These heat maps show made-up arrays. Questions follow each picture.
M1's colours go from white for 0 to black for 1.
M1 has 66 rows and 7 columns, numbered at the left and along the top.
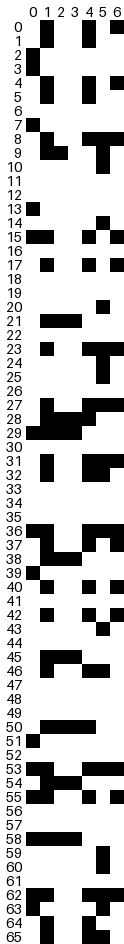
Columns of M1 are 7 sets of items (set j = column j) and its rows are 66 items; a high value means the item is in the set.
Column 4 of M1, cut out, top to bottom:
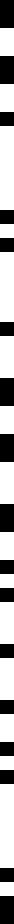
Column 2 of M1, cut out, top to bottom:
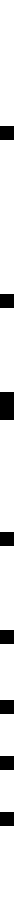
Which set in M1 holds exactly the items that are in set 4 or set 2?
1
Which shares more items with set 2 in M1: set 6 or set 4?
set 4
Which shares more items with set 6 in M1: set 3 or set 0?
set 0
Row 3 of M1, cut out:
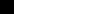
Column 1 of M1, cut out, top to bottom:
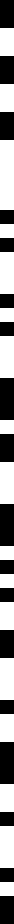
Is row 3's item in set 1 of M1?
no
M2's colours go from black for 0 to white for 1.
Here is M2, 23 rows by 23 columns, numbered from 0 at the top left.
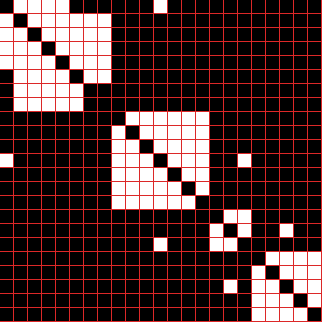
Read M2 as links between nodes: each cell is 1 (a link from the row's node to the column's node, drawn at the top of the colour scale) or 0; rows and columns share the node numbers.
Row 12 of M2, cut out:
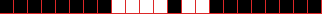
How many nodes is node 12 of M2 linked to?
6
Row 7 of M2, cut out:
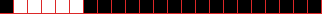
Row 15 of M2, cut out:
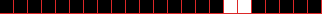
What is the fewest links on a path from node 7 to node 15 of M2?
5
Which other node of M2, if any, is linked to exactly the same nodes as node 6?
node 7
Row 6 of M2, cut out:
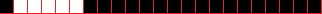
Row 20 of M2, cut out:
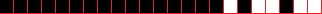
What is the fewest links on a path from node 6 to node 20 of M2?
6
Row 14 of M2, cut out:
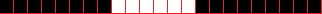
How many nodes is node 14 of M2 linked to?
6
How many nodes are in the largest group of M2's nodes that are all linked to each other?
7
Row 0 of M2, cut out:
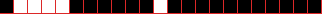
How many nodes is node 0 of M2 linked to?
5
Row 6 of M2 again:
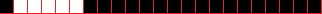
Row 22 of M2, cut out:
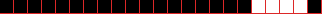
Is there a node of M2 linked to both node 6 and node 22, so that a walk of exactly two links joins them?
no
